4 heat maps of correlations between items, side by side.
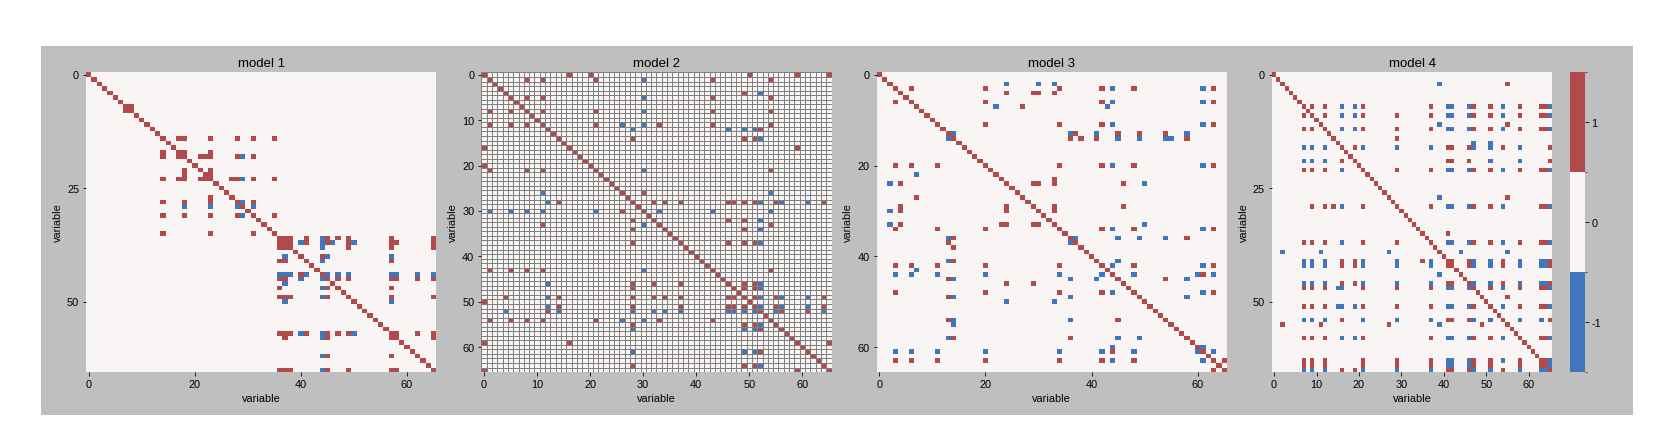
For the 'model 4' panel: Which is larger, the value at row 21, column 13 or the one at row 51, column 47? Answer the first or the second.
the second
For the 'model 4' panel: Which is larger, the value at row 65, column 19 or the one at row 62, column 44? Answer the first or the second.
the first
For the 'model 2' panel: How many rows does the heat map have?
66
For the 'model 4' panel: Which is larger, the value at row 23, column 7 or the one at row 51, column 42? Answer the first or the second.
the first
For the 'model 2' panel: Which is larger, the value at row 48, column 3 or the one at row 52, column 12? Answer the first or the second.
the second
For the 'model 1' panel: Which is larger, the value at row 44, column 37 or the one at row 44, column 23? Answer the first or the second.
the second
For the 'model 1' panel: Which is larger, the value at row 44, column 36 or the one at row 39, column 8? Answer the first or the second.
the second
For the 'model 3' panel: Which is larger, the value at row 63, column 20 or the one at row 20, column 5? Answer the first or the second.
the first
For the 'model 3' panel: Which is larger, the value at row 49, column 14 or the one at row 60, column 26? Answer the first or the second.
the second
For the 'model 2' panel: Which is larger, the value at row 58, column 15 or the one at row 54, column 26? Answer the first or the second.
the first
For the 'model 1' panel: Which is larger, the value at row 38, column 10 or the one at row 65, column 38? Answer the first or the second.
the second
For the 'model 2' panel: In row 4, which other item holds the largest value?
49
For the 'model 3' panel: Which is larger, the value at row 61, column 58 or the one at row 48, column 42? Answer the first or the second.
the second
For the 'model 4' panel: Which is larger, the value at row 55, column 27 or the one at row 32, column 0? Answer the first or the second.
the first
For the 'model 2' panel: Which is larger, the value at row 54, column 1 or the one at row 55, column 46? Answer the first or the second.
the first
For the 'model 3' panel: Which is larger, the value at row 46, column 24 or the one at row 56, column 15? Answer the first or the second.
the first
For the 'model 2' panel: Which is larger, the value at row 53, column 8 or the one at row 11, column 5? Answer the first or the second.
the second
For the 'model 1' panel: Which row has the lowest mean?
44
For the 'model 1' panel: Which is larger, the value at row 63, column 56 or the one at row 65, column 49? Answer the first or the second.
the second
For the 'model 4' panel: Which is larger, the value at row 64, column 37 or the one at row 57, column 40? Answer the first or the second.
the first
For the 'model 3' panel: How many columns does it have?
66
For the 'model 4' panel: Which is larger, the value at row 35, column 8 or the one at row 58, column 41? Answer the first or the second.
the first
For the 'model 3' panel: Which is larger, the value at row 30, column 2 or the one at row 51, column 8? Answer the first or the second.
the second
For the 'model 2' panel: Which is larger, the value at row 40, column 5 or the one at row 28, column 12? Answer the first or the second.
the first
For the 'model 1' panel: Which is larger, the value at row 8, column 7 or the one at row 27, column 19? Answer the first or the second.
the first
